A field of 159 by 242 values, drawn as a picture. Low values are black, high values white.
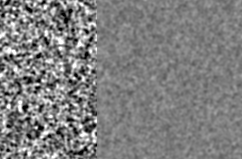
On average the colour sits 50% of the way up the scale. There are no regular stripes. The right part is calmer, past a seam about 40% of the way across. The distribution is heavy-tailed on both sides. The halves do not mirror each other.
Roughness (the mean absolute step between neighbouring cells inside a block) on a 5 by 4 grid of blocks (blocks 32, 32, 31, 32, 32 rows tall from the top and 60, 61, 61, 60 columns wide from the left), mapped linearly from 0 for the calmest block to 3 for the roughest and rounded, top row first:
3 2 0 0 / 3 2 0 0 / 3 2 0 0 / 3 2 0 0 / 3 2 0 0
